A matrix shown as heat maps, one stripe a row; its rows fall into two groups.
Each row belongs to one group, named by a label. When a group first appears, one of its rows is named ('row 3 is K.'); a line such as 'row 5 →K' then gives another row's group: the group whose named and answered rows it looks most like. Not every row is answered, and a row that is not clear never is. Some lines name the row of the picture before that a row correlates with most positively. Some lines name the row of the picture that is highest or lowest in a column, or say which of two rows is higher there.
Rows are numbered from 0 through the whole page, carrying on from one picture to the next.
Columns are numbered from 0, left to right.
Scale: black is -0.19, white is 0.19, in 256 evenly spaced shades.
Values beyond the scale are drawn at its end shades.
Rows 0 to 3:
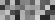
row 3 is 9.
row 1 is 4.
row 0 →9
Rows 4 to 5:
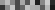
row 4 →4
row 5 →4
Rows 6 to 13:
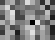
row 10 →9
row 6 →4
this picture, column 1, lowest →10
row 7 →9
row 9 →4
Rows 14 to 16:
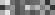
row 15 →4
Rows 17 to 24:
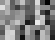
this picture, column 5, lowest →21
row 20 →9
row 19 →9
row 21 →9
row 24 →4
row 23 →4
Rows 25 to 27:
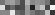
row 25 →4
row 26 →9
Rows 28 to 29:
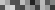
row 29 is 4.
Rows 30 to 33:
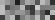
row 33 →4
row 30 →4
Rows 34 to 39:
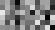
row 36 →9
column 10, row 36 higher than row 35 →Yes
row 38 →9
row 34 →4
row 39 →4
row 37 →9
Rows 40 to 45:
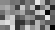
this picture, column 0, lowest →43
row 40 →9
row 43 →4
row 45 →4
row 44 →9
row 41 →4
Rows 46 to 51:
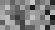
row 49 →4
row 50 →4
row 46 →4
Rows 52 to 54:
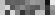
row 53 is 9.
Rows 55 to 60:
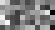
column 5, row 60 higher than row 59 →Yes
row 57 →4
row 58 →9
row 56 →9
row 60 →4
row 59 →9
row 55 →9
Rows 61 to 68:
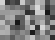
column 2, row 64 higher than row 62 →Yes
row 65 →9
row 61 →9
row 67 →9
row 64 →4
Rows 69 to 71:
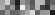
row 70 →9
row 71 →4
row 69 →9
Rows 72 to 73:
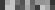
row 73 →4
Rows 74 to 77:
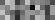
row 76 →9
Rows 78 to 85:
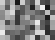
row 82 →9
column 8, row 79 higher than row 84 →Yes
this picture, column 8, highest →79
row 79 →9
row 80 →4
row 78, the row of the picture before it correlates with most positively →75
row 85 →4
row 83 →9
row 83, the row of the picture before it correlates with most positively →75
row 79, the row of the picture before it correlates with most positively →75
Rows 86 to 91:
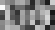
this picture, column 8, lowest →86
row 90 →4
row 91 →9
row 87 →9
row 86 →9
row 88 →4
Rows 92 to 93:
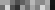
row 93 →4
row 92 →4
